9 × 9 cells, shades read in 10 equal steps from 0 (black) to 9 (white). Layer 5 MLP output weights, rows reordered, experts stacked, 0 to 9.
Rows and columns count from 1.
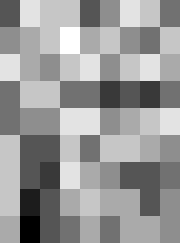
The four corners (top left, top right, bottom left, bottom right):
3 4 6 5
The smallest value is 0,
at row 9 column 2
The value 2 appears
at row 4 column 6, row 4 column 8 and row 7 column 3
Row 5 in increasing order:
4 5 5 5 6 7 8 8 8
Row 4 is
4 7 7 4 4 2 3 2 4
